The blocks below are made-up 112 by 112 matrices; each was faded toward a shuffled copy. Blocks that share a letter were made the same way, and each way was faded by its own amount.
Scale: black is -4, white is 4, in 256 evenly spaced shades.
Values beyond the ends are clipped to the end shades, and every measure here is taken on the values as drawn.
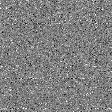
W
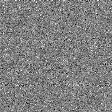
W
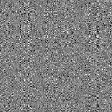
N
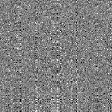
N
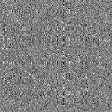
N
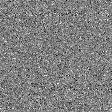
W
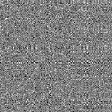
N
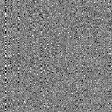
N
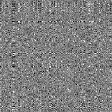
N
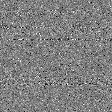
W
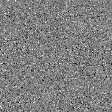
W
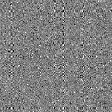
N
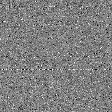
W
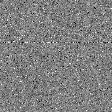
W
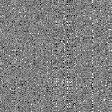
N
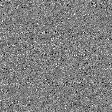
W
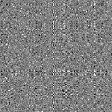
N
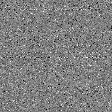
W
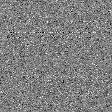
W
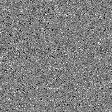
W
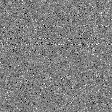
W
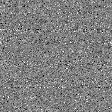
W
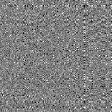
N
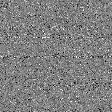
W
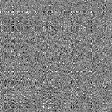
N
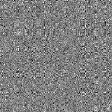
N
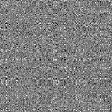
N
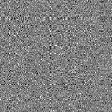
N
